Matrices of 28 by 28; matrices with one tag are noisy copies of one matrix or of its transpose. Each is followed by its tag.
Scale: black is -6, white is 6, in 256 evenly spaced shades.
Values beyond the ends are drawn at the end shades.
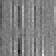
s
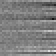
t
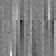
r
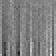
t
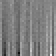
t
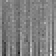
t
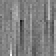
r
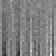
t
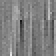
r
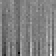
t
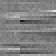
r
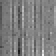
s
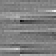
r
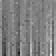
t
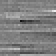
r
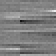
r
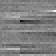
r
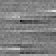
r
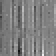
s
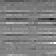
s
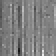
s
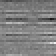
s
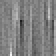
r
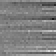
t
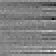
t
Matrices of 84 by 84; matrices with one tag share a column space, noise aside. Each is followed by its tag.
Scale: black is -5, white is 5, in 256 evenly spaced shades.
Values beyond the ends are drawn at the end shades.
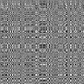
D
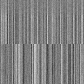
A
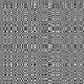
D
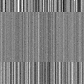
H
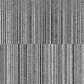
A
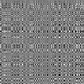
D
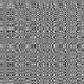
D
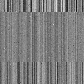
H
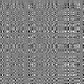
D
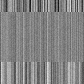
H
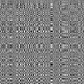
D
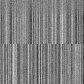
A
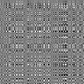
D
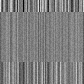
H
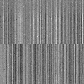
A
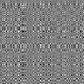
D
